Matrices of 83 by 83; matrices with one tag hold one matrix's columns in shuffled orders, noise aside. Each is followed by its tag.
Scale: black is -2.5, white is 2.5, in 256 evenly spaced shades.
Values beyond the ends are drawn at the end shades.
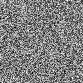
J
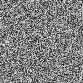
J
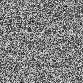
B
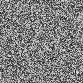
J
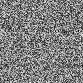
B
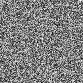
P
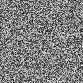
B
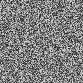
J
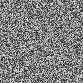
P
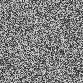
J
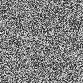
B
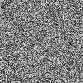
P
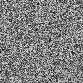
J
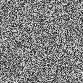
J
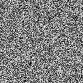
P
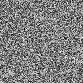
P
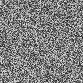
P
